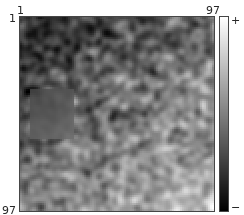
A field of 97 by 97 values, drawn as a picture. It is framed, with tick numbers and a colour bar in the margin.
Slope: up to the bottom right. Stripes: none. Ninth with the highest average: bottom right. Odd patch: calmer, in the middle left. Lone odd cells: none. Grain: blotchy. Ninth with the lowest average: top left.
